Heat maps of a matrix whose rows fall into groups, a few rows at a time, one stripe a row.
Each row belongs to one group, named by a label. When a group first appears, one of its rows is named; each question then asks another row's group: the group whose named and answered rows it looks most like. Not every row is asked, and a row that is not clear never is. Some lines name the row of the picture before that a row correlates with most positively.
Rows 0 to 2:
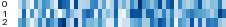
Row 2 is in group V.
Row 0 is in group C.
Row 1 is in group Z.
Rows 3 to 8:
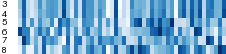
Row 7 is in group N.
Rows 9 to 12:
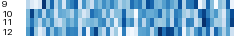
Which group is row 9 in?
C
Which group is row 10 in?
Z
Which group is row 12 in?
V
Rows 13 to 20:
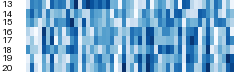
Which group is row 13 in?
N
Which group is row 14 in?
Z
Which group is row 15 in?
V
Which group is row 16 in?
C
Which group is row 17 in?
C
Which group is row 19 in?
C
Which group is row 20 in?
C
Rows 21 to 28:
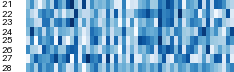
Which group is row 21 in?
V
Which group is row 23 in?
V
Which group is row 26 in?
V
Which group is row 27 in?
N
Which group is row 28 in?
Z
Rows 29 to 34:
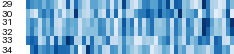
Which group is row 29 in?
Z
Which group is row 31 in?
C
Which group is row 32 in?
C
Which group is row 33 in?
V
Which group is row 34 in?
N
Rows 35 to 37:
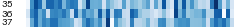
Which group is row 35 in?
N
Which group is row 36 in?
N
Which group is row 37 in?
N
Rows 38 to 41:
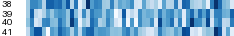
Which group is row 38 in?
N
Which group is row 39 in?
V
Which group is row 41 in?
N
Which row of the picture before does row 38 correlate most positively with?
35
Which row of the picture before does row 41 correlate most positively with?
36
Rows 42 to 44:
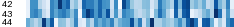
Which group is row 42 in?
N
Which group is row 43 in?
N
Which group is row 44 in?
C
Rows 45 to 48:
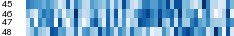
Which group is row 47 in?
Z
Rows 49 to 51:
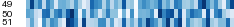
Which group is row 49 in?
Z
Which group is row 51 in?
C
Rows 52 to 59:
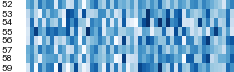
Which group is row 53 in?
C
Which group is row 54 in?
Z
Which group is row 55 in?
N
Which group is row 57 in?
Z
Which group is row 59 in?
Z
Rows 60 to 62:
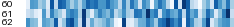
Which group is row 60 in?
N
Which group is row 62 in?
V
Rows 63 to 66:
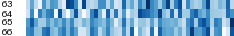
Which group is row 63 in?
C
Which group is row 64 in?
Z
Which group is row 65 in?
V
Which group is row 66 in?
V
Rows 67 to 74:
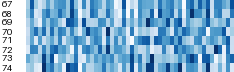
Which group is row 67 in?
V
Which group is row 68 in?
V
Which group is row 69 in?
C
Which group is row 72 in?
N
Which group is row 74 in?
C
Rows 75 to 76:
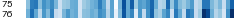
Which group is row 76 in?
C
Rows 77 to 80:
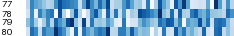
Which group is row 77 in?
N
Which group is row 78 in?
Z
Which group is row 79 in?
V
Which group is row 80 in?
N
